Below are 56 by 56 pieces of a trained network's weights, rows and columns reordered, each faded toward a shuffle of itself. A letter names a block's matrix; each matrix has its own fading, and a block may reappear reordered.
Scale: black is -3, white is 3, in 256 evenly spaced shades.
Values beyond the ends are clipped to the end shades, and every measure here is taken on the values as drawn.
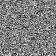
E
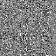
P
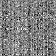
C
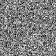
E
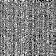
C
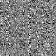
P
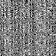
C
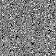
P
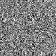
E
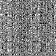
C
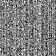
C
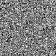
E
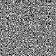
P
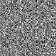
P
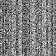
C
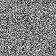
E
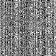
C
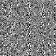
P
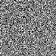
E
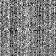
C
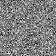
E
